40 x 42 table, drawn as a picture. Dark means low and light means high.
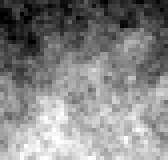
Values rise toward the bottom. The top left is the ninth with the lowest average. No single row or column stands out from its neighbours. There are no regular stripes. The texture is blotchy.
